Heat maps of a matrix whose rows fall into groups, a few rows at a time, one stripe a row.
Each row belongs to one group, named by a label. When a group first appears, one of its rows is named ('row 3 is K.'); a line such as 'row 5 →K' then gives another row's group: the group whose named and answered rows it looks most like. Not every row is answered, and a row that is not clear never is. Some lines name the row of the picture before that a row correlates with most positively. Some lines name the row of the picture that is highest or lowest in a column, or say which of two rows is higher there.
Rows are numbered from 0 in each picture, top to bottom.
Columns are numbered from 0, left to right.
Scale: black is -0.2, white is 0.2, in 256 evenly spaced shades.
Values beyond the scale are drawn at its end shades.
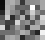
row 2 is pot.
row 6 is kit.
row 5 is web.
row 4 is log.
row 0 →pot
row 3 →kit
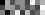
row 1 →kit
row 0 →pot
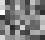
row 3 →log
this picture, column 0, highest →2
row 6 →pot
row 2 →web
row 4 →log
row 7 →web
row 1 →web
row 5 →kit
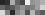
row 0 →log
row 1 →log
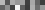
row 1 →pot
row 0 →web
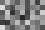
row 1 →web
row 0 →kit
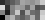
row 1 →web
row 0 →log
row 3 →pot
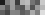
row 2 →log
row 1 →log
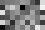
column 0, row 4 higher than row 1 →Yes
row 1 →pot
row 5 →log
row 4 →web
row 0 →kit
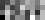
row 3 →pot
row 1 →kit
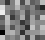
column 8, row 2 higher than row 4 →No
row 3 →kit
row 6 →pot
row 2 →web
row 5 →pot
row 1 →web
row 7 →web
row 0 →log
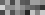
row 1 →web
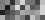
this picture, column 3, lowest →2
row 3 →web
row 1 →log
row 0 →kit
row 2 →log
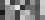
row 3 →kit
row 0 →kit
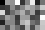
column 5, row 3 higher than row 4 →No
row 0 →pot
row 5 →log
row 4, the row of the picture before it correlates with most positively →2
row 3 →kit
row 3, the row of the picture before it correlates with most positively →2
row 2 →web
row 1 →log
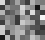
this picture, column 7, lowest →1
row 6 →web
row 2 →web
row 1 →kit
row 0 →web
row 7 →pot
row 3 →kit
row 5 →web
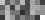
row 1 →pot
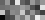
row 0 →pot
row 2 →web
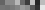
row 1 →kit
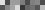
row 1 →pot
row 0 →web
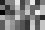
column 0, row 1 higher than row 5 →Yes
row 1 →log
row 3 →web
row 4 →pot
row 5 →pot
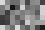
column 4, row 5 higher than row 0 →No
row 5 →web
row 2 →log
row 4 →log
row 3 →log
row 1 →kit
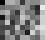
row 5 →log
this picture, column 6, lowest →1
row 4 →kit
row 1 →kit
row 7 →kit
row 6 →pot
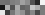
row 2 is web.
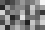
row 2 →web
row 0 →log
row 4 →pot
